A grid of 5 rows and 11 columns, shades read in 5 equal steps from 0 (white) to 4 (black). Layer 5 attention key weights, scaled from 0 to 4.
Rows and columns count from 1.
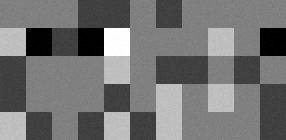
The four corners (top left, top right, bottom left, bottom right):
2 2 1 3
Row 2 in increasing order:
0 1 1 2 2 2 2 3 4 4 4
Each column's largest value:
3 4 3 4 3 3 3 3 2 3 4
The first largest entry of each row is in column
4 2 1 1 2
